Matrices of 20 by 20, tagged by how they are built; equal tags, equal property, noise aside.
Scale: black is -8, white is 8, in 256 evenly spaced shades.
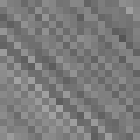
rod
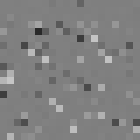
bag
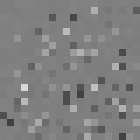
bag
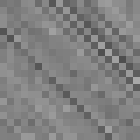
rod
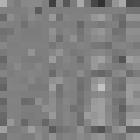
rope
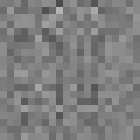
rope
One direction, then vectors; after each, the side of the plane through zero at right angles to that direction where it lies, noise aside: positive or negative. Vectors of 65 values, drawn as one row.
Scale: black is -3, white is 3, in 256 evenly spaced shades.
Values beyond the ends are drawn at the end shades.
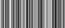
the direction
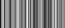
negative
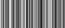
positive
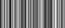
negative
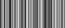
negative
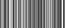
positive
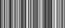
negative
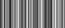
negative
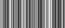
positive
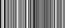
negative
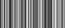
negative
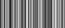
negative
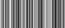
positive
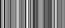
negative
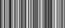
negative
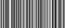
positive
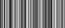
negative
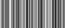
positive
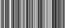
positive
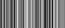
negative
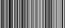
negative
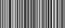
negative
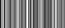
negative
